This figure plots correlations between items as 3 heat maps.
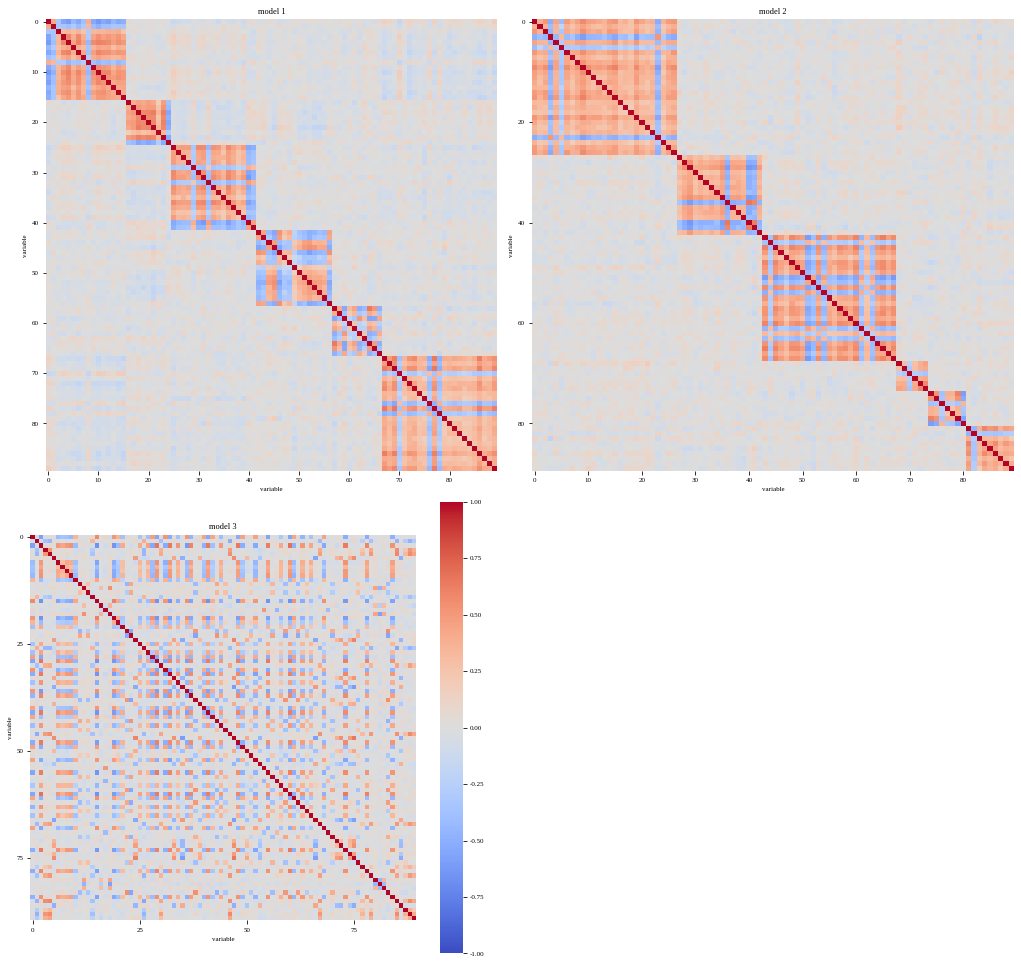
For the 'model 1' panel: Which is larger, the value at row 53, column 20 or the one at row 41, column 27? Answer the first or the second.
the first
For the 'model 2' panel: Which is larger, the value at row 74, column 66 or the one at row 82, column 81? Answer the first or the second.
the first
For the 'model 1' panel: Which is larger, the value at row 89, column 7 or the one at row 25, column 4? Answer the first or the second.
the second
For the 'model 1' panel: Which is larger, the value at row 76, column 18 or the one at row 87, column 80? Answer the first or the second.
the second
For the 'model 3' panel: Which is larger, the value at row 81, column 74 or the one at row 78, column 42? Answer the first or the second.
the first
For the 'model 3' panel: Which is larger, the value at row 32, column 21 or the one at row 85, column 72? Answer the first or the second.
the first
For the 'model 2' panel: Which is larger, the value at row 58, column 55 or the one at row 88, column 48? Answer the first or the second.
the first
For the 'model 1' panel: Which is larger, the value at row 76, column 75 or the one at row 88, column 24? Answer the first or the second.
the second
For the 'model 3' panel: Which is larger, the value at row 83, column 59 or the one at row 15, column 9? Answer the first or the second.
the first
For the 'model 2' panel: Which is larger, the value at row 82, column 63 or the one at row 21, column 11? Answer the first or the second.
the second
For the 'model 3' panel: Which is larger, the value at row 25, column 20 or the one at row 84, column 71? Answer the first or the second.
the second
